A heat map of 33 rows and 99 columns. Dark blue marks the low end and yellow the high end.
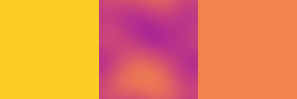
It is made of 1 by 3 panels. Panel 1,1: very high, flat. Panel 1,2: middling, smooth. Panel 1,3: high, flat.
